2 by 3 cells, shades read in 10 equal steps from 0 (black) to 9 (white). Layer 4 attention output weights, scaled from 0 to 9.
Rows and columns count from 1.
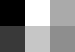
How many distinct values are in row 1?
3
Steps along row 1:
up down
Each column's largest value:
2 9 6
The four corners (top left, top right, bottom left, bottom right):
0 6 2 5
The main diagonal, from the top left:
0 7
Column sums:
2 16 11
